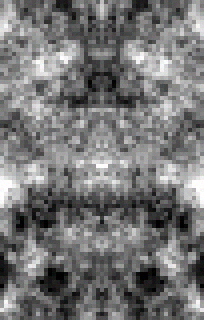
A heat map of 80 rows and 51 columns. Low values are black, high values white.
The left and right halves mirror each other. The texture is blotchy. The histogram is bell-shaped.
